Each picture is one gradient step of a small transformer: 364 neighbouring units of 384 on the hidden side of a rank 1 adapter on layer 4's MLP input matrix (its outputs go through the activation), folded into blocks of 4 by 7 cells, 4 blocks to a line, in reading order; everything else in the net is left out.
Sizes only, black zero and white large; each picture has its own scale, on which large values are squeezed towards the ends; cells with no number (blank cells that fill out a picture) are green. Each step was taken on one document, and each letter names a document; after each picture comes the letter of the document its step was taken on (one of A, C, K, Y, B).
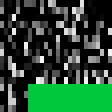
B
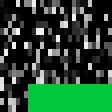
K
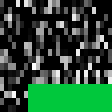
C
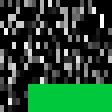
B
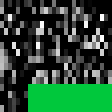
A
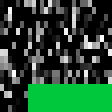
C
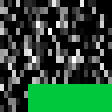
A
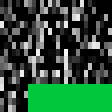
A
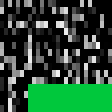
B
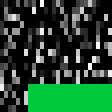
K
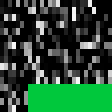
K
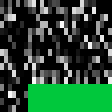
C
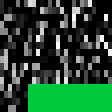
C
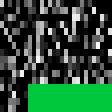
A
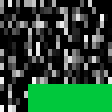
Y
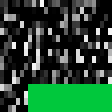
K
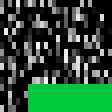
B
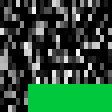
A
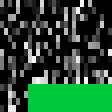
B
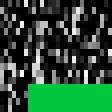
K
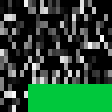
C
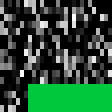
A
